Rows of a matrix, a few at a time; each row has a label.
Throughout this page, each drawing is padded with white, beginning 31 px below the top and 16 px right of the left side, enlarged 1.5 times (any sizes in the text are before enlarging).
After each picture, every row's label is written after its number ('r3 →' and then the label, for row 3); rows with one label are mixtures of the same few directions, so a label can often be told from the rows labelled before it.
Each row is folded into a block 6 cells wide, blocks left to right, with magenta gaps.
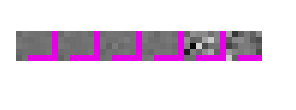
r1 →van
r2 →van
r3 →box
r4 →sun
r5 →box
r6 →van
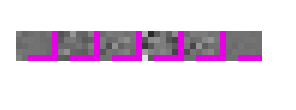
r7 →van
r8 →sun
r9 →box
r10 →van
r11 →box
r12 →box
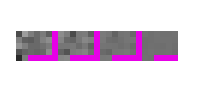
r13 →van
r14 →sun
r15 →sun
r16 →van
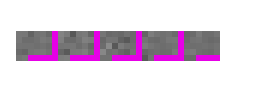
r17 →sun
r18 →sun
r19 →box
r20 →van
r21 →sun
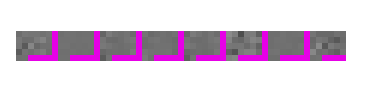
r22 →box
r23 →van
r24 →van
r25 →van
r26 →van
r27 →sun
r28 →sun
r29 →box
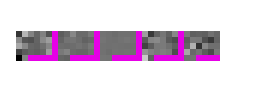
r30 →van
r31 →sun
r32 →sun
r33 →van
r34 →box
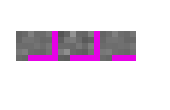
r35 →sun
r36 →sun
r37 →sun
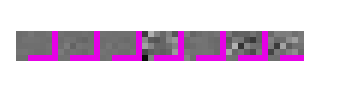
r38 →sun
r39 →box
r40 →box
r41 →van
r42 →van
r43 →box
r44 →box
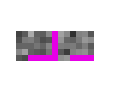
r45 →sun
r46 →sun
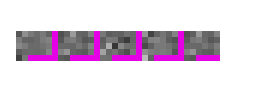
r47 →van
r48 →sun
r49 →box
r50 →van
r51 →sun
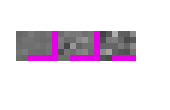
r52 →sun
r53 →box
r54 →sun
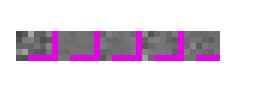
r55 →sun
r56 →sun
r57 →van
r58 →van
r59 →box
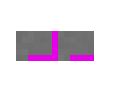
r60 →sun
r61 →van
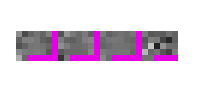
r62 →van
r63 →van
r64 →van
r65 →box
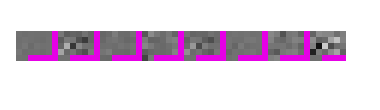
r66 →box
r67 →box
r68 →sun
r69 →van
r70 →box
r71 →box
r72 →sun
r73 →box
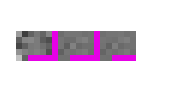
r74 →van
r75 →box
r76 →box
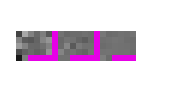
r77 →van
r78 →box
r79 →van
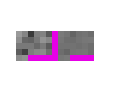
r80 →sun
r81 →sun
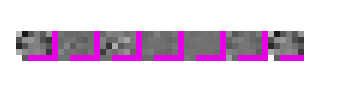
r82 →van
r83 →box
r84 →box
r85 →sun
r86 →van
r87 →van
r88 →van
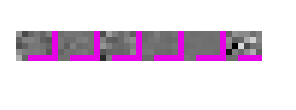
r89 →van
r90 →box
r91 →van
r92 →sun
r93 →van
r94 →box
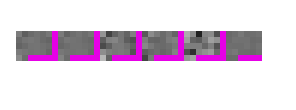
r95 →van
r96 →van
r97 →van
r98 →van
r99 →sun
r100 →sun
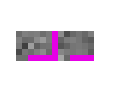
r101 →box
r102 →van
